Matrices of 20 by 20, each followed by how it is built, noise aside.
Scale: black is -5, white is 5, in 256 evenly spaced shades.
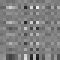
low rank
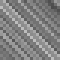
Toeplitz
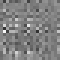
low rank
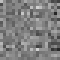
low rank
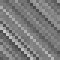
Toeplitz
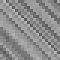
Toeplitz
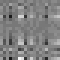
low rank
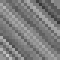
Toeplitz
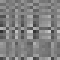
low rank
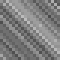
Toeplitz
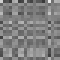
low rank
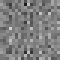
low rank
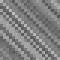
Toeplitz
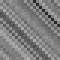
Toeplitz
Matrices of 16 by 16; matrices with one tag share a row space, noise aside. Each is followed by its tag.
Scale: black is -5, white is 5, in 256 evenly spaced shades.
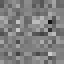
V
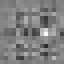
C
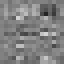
C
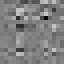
C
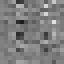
C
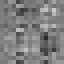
C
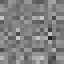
V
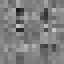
C
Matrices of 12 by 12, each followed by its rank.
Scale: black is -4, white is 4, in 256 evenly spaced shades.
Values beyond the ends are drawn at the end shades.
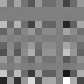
one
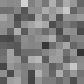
full rank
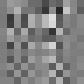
two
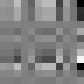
one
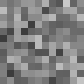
full rank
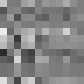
two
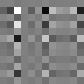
one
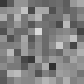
full rank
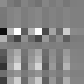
one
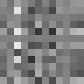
two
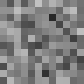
full rank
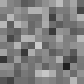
full rank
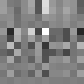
two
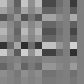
one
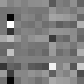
two
